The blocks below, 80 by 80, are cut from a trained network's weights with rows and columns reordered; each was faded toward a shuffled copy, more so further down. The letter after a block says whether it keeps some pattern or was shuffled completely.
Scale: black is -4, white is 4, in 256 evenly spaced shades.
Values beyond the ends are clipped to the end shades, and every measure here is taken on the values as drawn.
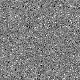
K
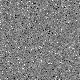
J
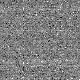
K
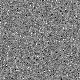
J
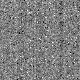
K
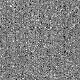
K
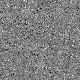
J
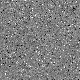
J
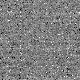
K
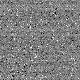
K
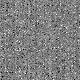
K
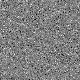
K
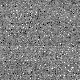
K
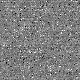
K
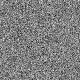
J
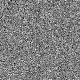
K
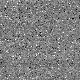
K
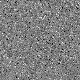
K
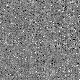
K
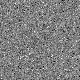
J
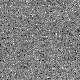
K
